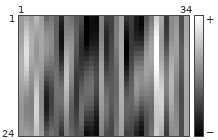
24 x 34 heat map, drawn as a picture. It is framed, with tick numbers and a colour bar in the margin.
There is no overall slope. The ninth with the lowest average is the top middle. The middle right is the ninth with the highest average. The grain runs up and down.
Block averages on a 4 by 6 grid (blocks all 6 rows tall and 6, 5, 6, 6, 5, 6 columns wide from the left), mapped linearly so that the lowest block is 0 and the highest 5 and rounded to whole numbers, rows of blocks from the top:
520123
531154
432244
421224
